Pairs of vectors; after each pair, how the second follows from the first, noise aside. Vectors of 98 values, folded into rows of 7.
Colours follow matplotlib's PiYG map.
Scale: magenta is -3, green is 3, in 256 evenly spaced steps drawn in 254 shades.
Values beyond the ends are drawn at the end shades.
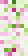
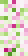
negated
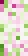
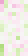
shrunk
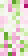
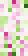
negated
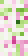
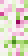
negated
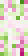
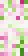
negated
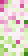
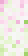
shrunk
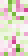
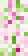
negated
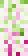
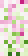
negated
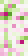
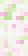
shrunk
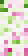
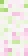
shrunk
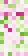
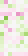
shrunk
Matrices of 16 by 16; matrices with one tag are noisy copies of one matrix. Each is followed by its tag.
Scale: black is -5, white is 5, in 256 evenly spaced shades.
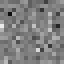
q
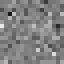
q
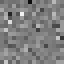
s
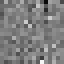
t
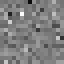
s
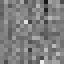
t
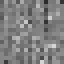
t
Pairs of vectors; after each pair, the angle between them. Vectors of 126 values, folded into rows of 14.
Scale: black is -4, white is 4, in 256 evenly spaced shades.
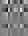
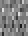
orthogonal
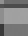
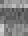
nearly opposite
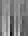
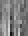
nearly parallel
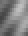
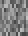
orthogonal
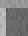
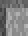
nearly opposite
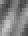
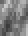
nearly opposite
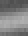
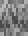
partly opposed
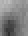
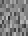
orthogonal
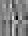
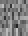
partly opposed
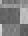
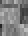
nearly opposite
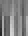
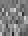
orthogonal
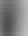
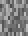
orthogonal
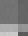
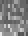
partly aligned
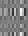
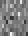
orthogonal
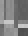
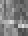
nearly parallel
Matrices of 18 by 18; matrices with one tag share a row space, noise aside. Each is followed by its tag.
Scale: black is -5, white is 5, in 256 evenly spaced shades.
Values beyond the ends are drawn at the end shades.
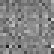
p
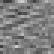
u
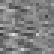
u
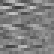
u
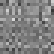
p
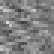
u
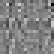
p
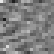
u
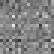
p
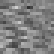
u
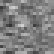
u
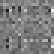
p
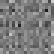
p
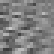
u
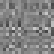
p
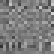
p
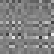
p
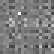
p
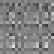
p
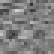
u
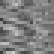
u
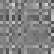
p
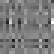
p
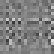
p
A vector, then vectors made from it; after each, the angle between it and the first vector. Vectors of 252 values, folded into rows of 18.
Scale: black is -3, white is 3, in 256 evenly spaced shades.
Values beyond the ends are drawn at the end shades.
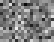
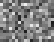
nearly opposite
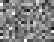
partly opposed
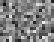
orthogonal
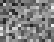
partly aligned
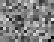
partly opposed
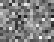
nearly opposite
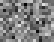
partly aligned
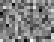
partly aligned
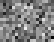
orthogonal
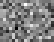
nearly opposite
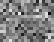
orthogonal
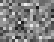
nearly opposite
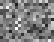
partly aligned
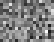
partly aligned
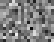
orthogonal
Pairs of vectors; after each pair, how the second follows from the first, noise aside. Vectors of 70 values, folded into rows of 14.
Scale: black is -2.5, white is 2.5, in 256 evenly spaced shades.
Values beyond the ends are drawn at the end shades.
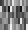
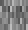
shrunk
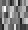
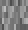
shrunk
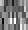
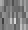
shrunk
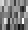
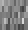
shrunk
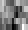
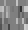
partly zeroed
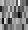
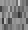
shrunk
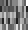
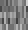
shrunk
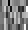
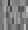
shrunk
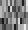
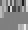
partly zeroed
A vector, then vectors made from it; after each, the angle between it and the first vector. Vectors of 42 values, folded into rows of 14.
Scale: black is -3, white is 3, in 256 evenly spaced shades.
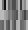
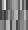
nearly opposite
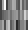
nearly opposite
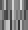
partly opposed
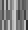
partly opposed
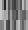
nearly parallel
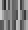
nearly parallel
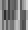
partly aligned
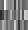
partly opposed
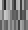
partly aligned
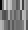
partly opposed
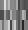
partly opposed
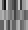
nearly parallel
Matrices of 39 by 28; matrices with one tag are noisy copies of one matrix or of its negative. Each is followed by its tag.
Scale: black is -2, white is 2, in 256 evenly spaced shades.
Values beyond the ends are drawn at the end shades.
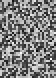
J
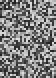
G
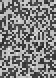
J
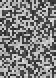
G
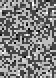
G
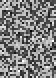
G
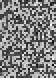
J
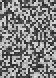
J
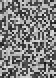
J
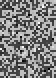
G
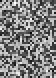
G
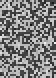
G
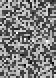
G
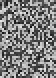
J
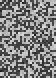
G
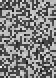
G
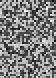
G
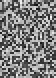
J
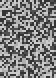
G
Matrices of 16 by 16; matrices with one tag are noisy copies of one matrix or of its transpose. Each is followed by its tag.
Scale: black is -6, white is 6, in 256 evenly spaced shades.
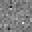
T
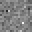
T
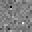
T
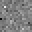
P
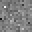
P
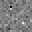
T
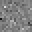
P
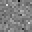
P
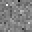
P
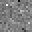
P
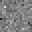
P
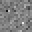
T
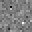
T
